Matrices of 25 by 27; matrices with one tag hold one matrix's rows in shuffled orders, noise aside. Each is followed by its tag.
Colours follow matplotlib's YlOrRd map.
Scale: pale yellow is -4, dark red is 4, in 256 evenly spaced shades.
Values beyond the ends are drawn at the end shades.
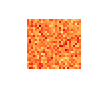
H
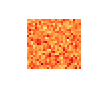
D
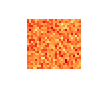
H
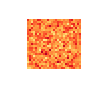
D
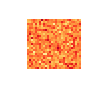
D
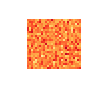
H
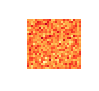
D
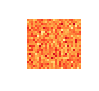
H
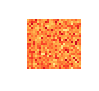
H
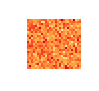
H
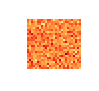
H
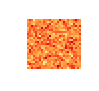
D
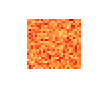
D
